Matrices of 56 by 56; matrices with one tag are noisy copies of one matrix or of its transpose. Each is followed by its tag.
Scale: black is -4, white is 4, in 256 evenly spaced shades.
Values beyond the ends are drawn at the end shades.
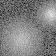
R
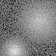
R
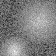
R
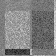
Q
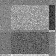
Q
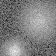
R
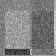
Q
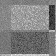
Q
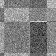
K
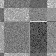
K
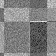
K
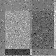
Q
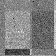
Q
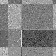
K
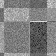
K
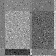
Q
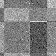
K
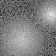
R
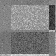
Q
